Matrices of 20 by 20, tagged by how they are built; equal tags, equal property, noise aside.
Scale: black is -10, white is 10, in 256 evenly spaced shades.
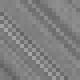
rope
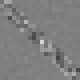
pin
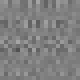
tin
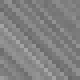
rope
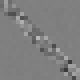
pin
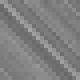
rope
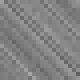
rope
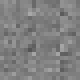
tin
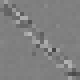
pin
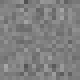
tin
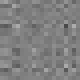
tin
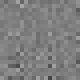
tin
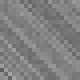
rope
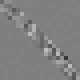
pin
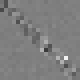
pin
